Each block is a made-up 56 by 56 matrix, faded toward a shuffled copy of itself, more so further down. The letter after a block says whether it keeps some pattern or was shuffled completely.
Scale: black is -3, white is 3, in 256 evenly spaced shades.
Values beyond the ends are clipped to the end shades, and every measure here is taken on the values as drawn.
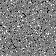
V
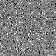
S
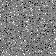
V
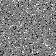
V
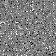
S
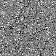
V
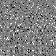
S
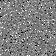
V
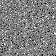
V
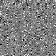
S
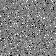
V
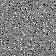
V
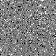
S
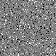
S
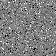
V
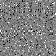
S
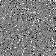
S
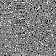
S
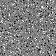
V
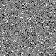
S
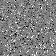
V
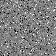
V
